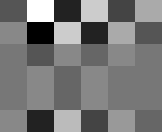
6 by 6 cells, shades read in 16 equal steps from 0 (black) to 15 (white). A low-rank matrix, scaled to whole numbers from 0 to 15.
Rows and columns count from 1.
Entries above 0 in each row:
6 5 6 6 6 6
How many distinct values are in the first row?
6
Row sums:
48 37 41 43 43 40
